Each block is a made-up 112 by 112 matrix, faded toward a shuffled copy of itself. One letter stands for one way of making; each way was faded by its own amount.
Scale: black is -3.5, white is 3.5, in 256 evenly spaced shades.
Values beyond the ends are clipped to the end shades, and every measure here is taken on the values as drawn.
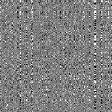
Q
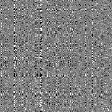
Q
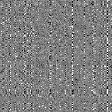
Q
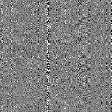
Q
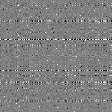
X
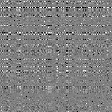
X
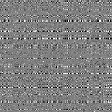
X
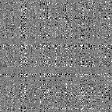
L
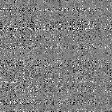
L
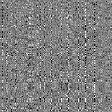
Q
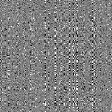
Q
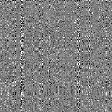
Q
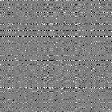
X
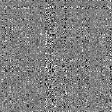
L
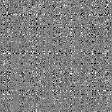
L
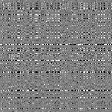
X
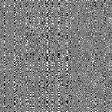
Q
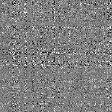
L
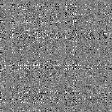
L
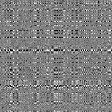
X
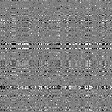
X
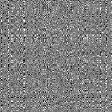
Q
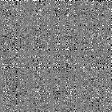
L
